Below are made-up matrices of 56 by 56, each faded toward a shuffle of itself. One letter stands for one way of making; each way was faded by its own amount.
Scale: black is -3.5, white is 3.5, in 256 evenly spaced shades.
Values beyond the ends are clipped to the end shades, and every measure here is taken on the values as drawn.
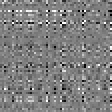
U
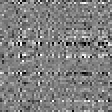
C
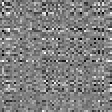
C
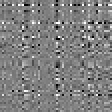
U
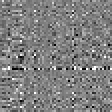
C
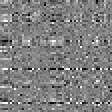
C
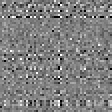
C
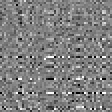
C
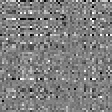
C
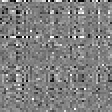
C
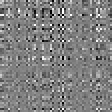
U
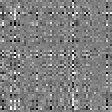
U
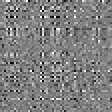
C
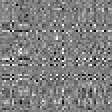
C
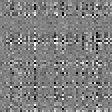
U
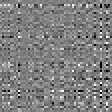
U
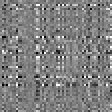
U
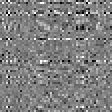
C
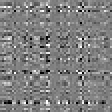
U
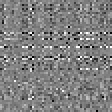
C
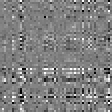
U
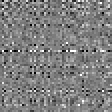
C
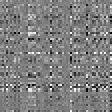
U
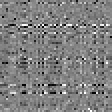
C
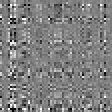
U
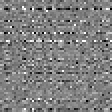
C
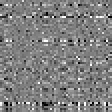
C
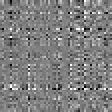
U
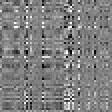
U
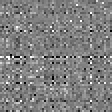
C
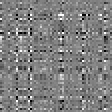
U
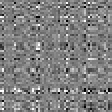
U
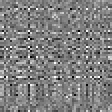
C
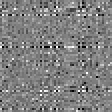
C
